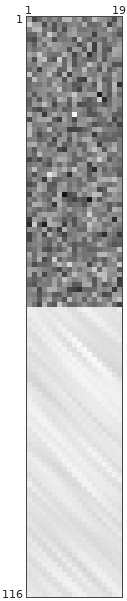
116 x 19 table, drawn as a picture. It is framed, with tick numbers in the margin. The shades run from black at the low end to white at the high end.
It is made of 2 by 1 panels. Panel 1,1: middling, fine-grained, strong in contrast. Panel 2,1: very high, slanting down to the right, faint in contrast.
